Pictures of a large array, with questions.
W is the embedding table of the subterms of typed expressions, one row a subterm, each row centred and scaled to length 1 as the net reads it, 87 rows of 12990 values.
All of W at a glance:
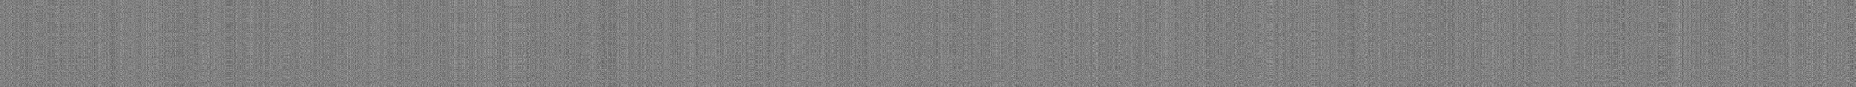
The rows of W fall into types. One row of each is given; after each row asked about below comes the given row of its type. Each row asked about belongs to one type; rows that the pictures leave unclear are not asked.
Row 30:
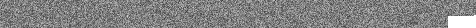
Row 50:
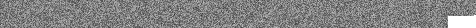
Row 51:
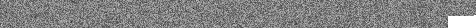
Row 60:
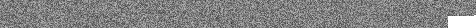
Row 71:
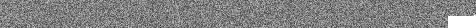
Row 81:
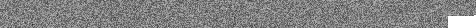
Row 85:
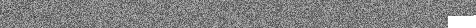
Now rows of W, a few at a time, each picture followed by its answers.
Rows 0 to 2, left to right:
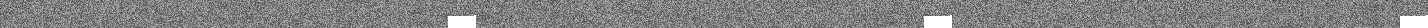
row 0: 50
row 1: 60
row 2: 51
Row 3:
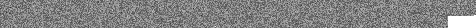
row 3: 50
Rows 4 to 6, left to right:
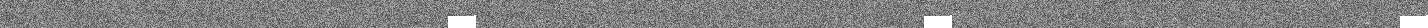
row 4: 60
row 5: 51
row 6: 71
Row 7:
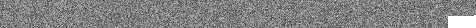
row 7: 51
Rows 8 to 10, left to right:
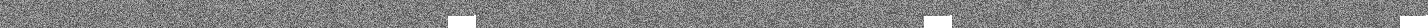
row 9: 50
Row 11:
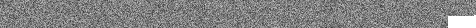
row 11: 60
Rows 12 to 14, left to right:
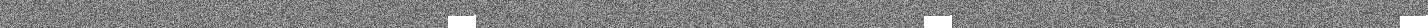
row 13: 85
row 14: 50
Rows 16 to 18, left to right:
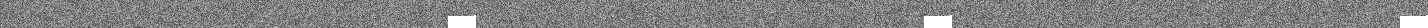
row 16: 50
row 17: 50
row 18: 81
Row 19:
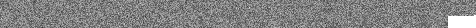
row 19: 51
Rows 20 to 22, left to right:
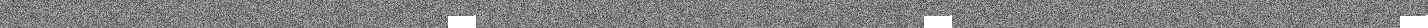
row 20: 81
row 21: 51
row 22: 30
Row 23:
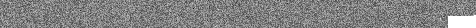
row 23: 71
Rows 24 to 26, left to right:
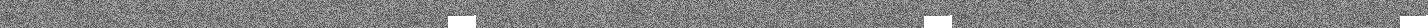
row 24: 60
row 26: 60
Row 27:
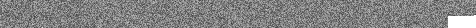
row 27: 85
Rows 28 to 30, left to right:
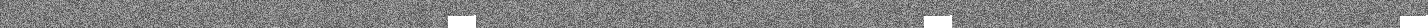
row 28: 50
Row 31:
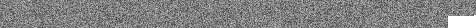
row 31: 51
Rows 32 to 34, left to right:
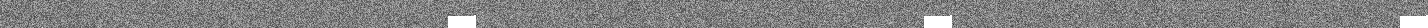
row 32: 85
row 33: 81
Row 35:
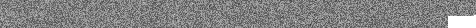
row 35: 71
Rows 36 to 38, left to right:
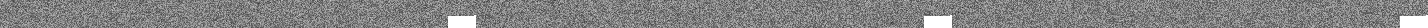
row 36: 81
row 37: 60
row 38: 50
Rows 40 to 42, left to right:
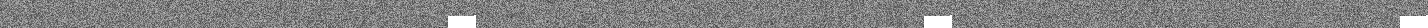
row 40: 51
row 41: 51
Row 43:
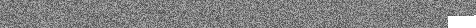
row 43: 60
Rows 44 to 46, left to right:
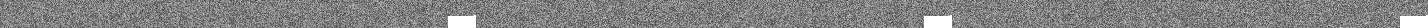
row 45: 50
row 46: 81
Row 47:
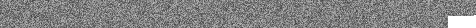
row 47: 85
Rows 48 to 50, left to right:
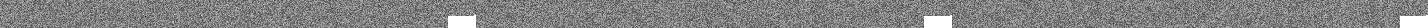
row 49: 81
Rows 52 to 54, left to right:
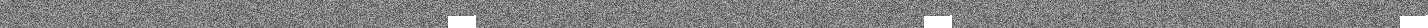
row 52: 81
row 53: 30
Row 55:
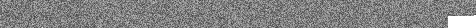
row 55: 85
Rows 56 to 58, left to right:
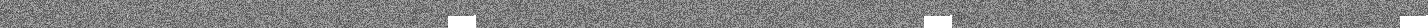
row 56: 30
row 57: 30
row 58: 60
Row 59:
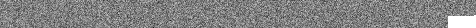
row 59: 85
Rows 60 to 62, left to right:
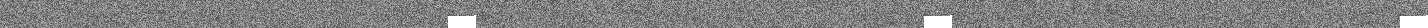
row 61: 60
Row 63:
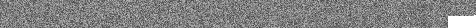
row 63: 51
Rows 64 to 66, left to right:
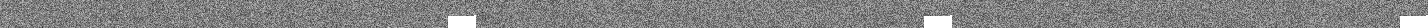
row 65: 60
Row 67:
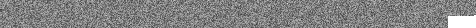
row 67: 81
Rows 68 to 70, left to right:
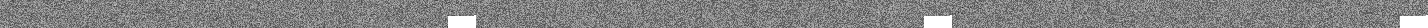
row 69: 85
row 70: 50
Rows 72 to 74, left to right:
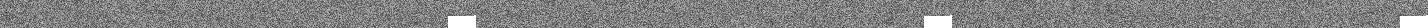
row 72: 60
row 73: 30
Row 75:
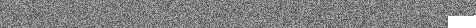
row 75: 51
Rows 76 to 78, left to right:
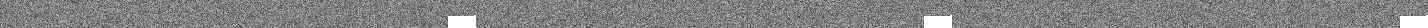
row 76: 51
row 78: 81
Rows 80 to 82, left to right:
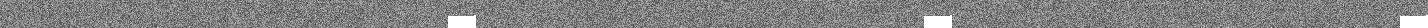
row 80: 85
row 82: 71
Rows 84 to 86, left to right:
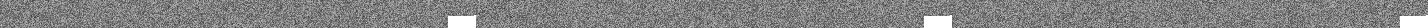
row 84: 85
